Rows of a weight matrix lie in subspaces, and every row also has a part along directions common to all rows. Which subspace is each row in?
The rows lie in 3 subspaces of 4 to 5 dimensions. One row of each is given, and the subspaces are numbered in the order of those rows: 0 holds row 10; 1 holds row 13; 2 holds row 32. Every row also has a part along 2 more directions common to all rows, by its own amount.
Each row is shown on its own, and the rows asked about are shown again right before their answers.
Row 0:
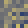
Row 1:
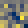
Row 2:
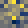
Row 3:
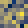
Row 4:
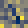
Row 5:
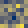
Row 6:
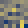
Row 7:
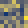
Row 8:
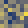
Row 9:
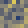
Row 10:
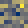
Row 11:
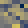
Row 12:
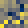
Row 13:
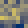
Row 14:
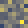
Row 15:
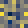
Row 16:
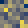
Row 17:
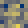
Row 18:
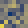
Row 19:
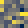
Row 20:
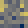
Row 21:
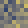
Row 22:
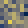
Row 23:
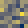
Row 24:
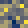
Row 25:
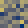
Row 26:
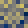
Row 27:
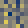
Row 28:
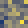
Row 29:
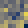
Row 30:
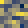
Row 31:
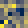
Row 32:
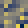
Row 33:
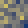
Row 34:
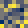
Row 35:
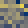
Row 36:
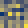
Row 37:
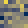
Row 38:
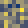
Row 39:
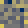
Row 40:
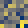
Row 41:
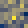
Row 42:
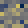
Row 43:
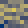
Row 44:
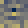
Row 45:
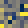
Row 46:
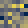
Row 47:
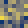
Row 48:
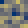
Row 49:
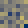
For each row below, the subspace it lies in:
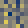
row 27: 2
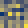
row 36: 2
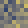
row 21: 1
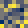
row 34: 2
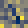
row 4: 1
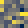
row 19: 0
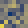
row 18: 2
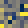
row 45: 1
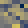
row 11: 0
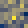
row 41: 1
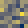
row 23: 0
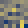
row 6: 2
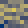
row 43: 2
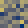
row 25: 0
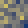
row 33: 1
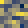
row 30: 0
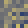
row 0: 2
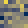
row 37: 1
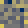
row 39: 0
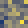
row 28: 0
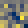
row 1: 1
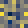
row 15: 2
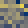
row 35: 1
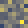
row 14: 0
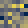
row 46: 1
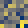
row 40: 2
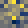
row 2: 1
